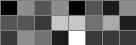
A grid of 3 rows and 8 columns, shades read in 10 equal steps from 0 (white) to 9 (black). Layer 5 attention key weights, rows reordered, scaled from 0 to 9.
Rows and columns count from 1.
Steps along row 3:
down up up down up same same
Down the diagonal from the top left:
9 6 5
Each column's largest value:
9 6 7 8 9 7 8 8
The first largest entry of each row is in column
1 8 4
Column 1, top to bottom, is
9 6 7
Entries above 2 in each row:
8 6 7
